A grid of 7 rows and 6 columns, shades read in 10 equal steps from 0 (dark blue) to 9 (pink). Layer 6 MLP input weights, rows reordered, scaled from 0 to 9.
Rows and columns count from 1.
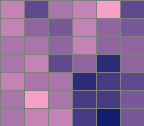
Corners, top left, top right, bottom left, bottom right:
7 3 6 4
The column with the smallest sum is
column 5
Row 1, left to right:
7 3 6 7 9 3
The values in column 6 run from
3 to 5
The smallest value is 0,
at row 7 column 5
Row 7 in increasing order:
0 2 4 6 7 7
